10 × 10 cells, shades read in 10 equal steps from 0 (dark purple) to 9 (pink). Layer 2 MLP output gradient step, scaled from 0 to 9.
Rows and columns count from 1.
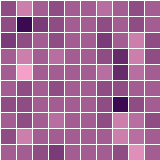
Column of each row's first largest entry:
2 5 9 2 2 1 3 8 2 9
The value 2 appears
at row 4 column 8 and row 5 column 8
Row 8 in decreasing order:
7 6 6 5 5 5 5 4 4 4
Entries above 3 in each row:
10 8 8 9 9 10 9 10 10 9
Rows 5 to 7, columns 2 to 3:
9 5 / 4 5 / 4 5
